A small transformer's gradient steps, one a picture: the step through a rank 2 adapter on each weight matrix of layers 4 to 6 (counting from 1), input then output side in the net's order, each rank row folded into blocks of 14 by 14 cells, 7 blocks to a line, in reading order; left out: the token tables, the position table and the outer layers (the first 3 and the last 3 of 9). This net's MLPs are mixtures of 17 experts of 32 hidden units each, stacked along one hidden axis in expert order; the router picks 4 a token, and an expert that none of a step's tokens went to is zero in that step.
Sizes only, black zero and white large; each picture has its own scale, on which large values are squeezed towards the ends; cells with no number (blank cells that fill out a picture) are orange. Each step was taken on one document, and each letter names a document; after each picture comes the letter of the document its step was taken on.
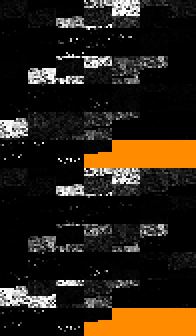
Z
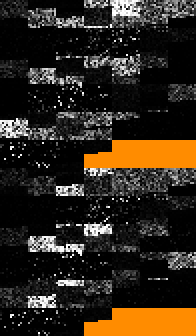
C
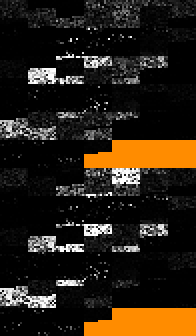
Z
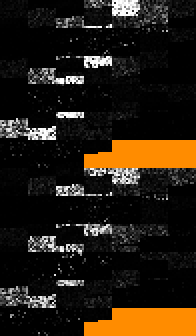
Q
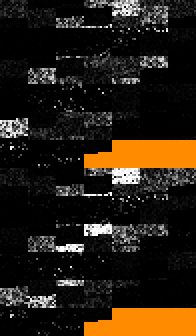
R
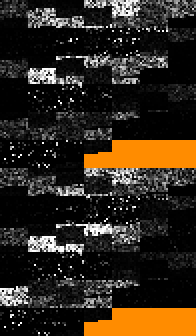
C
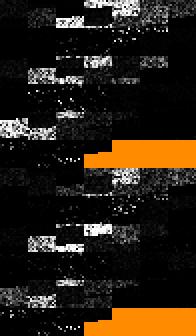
R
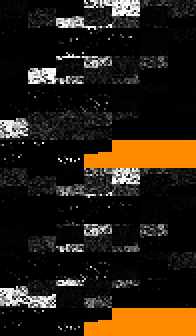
Z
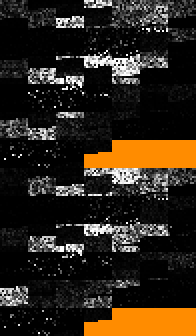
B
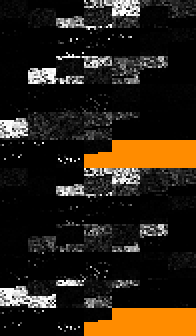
Z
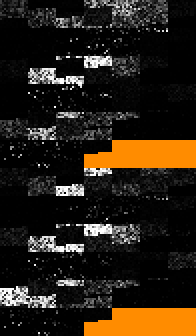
Q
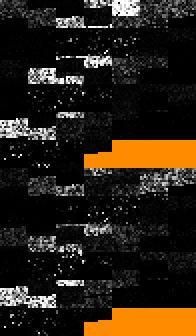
B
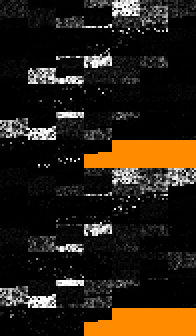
R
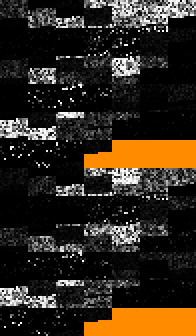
B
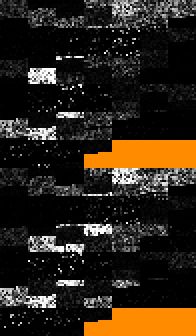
B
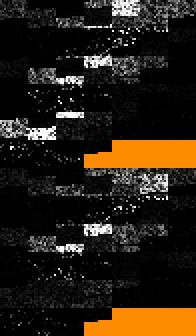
C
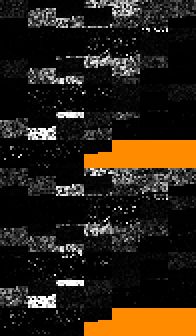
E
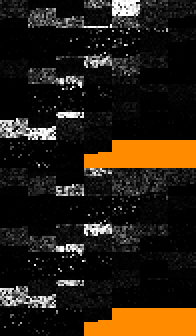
C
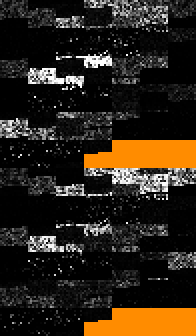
B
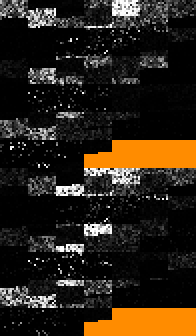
E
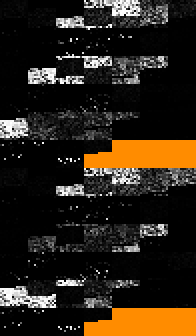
Z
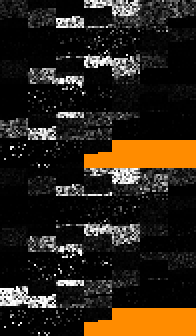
E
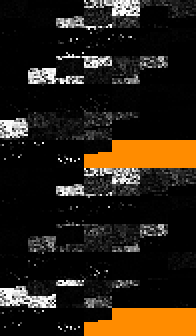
Z
